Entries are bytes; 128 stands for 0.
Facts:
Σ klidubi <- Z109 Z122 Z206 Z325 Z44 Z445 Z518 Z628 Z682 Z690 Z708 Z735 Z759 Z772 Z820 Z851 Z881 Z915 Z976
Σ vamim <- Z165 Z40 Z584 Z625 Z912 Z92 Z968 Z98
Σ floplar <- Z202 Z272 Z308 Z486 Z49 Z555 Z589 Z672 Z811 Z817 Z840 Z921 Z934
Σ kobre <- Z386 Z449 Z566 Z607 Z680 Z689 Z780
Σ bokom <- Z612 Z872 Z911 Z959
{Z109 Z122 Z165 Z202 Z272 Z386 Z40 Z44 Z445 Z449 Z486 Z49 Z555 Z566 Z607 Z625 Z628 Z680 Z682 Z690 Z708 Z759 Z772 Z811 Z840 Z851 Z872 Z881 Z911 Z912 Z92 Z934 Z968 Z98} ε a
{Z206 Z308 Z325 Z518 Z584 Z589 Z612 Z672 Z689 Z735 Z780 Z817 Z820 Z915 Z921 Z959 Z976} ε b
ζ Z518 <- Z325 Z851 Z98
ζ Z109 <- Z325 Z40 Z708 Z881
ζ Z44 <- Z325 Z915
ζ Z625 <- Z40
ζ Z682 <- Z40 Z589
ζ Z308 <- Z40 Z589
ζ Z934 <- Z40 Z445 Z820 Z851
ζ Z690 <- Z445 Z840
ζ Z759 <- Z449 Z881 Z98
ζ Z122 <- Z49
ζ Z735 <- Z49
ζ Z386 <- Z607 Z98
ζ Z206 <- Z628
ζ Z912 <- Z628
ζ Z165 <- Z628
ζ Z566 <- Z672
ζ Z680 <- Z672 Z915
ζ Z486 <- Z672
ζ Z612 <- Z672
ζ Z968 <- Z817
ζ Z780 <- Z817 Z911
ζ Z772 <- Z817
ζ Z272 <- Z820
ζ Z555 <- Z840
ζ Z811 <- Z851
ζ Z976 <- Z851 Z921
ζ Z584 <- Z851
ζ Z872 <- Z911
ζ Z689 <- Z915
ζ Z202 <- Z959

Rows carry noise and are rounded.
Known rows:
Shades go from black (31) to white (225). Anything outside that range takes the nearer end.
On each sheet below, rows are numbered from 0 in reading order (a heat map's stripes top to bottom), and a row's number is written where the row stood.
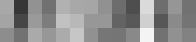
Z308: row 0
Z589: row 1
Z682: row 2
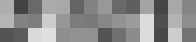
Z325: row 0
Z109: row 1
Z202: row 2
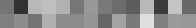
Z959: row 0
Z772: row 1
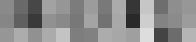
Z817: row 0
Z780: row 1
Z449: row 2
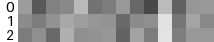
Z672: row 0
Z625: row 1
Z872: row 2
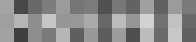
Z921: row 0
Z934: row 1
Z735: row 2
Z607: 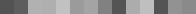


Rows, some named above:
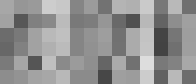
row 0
Z445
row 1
Z672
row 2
Z98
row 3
Z98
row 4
Z911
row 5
Z49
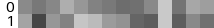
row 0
Z44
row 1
Z589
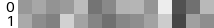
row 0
Z759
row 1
Z708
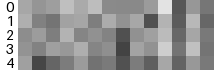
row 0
Z40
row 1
Z820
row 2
Z851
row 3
Z122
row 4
Z921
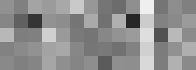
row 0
Z682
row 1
Z780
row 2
Z109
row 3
Z680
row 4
Z811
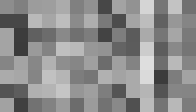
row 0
Z122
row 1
Z386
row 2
Z976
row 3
Z589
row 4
Z272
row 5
Z881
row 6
Z607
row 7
Z584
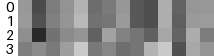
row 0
Z915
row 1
Z915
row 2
Z518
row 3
Z628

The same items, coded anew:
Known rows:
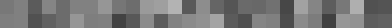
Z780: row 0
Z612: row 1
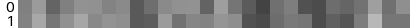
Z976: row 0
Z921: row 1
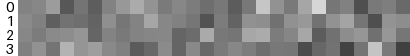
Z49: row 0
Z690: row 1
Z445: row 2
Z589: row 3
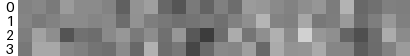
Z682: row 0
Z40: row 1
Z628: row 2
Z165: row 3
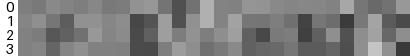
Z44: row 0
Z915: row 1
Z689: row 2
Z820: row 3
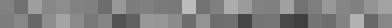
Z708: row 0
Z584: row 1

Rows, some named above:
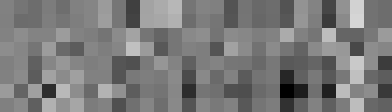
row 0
Z817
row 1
Z817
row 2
Z811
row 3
Z555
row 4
Z820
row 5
Z308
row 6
Z959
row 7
Z308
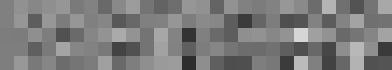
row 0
Z811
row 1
Z518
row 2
Z122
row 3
Z820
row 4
Z735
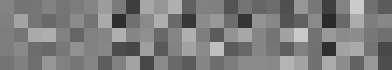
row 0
Z817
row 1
Z206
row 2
Z911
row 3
Z672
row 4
Z272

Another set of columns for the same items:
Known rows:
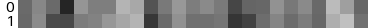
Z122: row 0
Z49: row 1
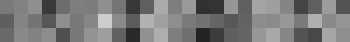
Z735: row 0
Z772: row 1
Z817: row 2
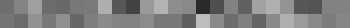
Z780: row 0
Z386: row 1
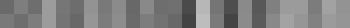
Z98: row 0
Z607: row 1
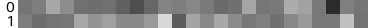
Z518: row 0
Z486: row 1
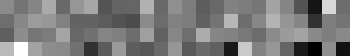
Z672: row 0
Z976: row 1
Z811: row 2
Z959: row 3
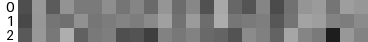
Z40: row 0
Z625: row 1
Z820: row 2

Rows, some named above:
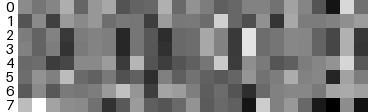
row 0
Z672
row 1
Z840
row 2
Z206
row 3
Z206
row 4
Z628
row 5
Z921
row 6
Z911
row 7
Z959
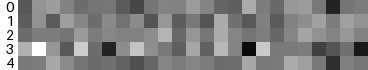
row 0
Z308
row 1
Z851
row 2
Z44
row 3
Z202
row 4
Z518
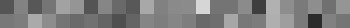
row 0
Z555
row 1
Z518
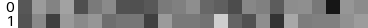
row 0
Z589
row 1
Z840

